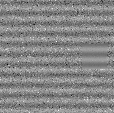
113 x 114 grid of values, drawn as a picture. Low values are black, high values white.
Odd patch: calmer, in the middle right. Slope: none. Calmest part: middle right. Seam: none. Stripes: horizontal, repeating 11 times. Average level on the scale: 50%. Odd rows or columns: none.
